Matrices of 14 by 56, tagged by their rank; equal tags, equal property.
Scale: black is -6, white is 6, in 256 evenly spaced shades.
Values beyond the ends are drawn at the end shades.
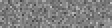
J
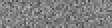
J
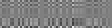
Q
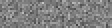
J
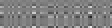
Q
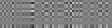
Q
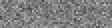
J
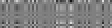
Q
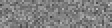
J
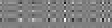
Q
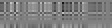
Q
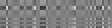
Q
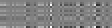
Q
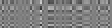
Q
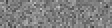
J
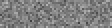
J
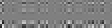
Q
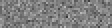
J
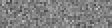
J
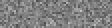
J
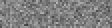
J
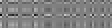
Q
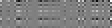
Q
